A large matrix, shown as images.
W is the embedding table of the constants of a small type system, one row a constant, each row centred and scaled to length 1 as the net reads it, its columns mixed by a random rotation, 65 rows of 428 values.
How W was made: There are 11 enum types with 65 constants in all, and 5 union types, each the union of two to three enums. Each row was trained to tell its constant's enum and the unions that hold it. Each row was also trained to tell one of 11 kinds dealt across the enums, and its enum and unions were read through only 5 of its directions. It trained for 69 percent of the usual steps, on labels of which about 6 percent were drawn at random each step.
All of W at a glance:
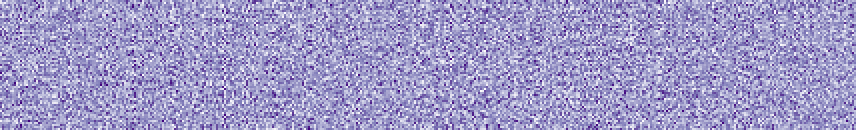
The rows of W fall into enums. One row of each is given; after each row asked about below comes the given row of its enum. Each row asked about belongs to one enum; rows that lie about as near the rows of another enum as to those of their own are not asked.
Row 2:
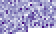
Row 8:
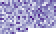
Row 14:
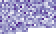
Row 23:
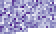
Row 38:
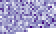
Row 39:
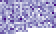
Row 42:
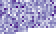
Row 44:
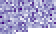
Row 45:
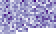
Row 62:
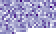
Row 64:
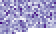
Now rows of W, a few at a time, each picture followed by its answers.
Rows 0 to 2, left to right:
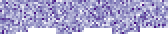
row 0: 14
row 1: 8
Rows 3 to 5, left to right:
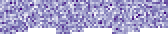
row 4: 39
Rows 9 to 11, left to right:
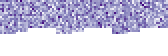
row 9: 38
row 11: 23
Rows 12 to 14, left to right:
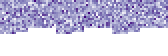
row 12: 64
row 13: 2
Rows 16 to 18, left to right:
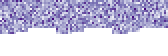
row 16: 39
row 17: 23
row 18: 38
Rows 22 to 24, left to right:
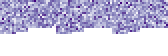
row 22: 64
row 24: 42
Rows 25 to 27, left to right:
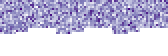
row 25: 44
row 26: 64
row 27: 14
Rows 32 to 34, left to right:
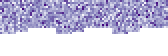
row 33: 2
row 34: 62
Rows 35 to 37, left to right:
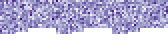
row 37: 8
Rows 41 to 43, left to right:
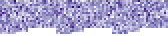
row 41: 2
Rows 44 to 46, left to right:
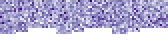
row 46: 38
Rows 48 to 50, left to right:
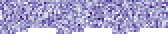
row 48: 38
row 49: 8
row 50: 62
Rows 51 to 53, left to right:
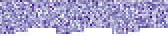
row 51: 39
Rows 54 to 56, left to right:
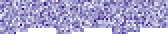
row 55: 14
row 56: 23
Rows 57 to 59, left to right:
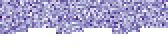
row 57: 23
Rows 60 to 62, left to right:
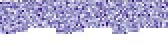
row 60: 8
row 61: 2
